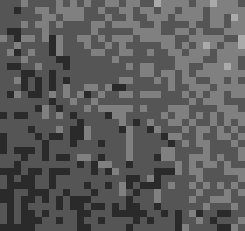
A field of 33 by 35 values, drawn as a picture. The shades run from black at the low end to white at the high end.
The top right is the ninth with the highest average. The texture is fine-grained noise. The ninth with the lowest average is the bottom left. Values rise toward the top right. The halves do not mirror each other.
